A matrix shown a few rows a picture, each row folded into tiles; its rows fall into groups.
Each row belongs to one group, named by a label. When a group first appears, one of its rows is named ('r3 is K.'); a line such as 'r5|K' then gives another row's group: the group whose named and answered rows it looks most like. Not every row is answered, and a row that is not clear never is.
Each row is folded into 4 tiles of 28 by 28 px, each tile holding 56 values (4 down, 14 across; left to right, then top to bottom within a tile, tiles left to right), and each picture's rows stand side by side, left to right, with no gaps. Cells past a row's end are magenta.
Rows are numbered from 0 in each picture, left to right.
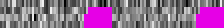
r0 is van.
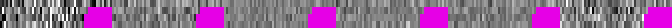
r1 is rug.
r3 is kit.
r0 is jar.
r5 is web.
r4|rug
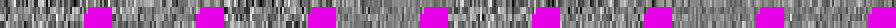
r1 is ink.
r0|van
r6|kit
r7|rug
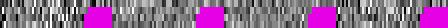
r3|jar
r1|ink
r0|jar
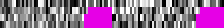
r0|van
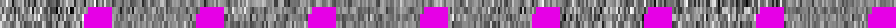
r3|rug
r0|web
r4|web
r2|ink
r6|van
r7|kit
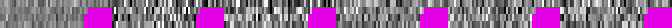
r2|van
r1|jar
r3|ink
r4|web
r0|rug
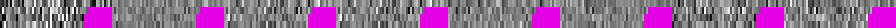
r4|kit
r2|web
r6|jar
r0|jar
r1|web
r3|web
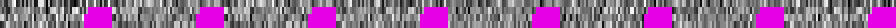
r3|van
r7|van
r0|van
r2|ink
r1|ink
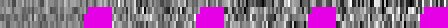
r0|rug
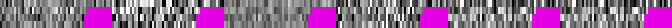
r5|van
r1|ink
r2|rug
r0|jar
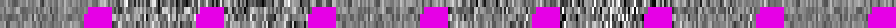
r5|jar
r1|van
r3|rug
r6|kit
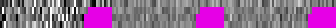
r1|rug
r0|jar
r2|rug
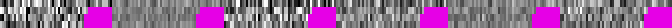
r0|ink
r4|rug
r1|rug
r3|van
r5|ink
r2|van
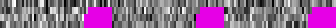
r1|jar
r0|van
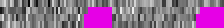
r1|ink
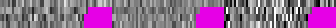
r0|rug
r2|jar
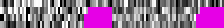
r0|ink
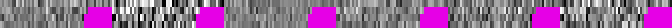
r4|jar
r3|ink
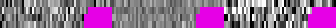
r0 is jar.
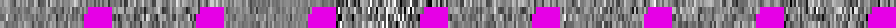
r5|web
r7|jar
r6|ink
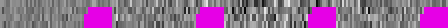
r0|web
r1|web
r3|web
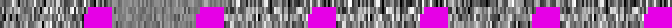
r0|jar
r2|van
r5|van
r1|web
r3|van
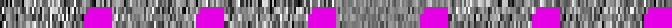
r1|web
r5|jar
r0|jar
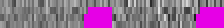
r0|rug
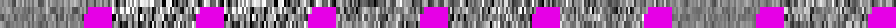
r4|jar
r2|ink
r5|web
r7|ink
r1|ink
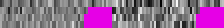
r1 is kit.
